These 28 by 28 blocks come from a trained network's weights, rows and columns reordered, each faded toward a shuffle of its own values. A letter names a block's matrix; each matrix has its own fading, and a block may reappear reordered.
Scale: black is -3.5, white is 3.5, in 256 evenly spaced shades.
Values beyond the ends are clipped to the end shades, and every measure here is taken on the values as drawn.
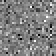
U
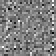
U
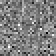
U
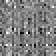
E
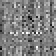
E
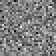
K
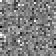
U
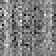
E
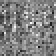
E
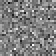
U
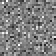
U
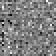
U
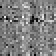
E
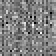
E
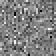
U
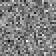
K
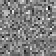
K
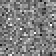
U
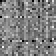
E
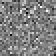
U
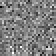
K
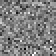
K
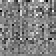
E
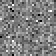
U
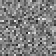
K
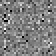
U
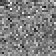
K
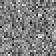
K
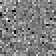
U
